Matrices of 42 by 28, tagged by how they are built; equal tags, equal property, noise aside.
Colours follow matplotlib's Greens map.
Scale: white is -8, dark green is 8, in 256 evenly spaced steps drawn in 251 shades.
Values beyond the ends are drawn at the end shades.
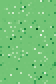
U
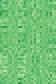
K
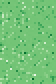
U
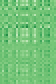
K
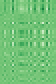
K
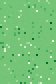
U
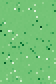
U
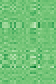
K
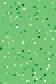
U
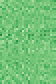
K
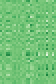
K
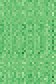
K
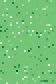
U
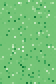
U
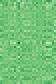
K
